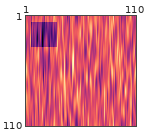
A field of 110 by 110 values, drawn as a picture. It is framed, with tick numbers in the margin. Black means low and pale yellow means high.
An odd patch, lower than its surroundings, sits in the top left. Overall the values sit about 60% of the way up the scale. The grain runs up and down. The top left is the ninth with the lowest average. The halves do not mirror each other.
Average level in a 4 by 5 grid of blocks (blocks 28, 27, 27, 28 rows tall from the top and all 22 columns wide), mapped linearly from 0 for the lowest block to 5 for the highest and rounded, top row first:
02554 / 34445 / 45445 / 44444
